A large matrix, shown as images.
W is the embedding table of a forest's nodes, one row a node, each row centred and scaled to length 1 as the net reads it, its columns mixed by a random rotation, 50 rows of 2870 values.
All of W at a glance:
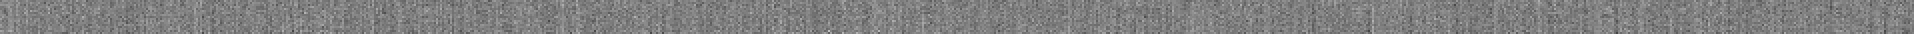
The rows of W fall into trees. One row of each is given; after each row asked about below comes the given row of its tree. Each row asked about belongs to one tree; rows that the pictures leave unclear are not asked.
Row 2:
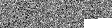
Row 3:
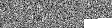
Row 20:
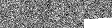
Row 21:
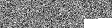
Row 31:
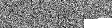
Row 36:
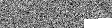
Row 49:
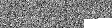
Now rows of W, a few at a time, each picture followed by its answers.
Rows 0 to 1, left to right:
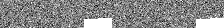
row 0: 2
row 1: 20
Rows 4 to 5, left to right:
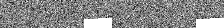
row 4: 31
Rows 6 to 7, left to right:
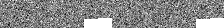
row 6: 2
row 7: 36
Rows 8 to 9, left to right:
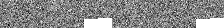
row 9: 3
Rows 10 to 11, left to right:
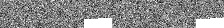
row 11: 20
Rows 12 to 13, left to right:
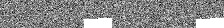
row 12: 20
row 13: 20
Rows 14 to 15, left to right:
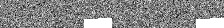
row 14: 49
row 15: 31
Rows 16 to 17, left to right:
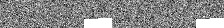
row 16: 21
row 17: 3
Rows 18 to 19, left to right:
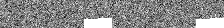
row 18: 31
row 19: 20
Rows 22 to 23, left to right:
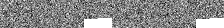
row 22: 2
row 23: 3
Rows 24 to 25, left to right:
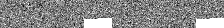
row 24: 49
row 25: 49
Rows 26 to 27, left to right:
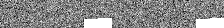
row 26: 2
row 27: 31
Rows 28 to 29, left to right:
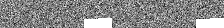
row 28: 36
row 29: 3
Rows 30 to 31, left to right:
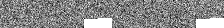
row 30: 3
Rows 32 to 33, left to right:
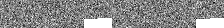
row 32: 3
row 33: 3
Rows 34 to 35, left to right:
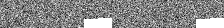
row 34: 2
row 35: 21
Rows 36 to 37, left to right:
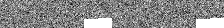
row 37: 31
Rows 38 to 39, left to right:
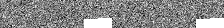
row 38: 31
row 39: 2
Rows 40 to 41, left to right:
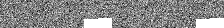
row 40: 20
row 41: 49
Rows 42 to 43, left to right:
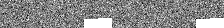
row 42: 2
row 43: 3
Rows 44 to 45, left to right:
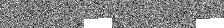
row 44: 20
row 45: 31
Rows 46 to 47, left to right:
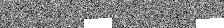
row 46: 2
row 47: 31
